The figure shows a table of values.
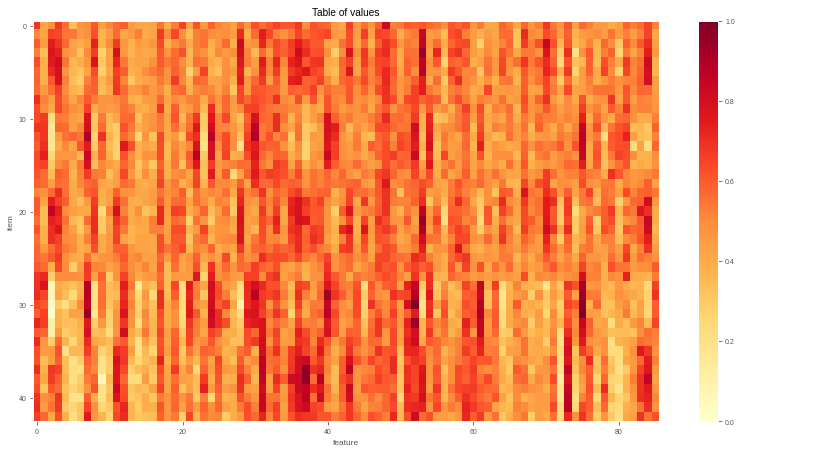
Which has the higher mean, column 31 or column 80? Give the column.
31
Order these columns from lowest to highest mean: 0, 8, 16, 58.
16, 8, 58, 0
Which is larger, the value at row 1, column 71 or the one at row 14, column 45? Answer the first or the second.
the first
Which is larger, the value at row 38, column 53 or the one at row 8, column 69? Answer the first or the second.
the first
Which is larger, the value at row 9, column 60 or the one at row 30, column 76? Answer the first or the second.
the first
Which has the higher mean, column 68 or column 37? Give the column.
37
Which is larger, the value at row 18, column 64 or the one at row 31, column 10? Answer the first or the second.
the first
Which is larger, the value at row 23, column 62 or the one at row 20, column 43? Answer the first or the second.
the second
